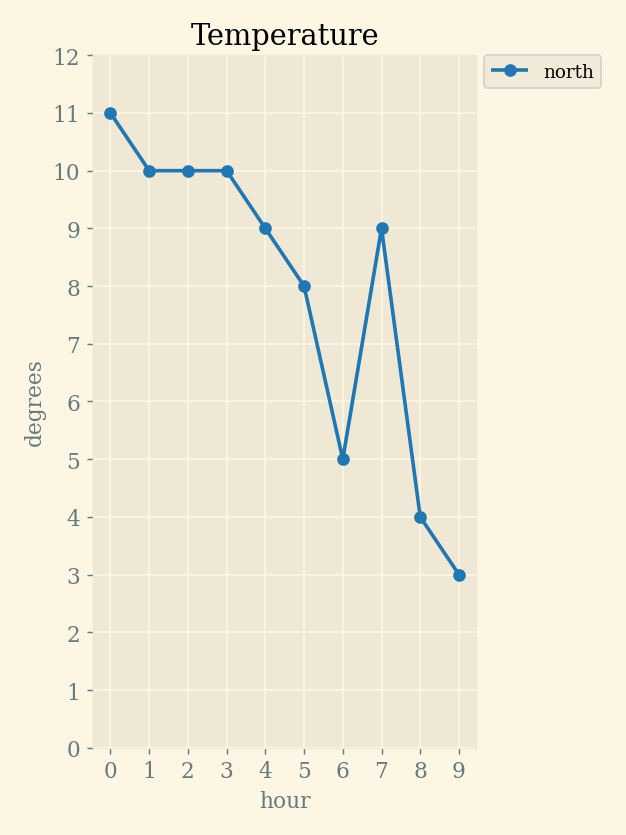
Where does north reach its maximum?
0
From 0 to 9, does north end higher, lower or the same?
lower
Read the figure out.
Title: Temperature
x-axis: hour, ticks 0 1 2 3 4 5 6 7 8 9
y-axis: degrees, ticks 0 1 2 3 4 5 6 7 8 9 10 11 12
Legend: north
Values:
north: 11 10 10 10 9 8 5 9 4 3
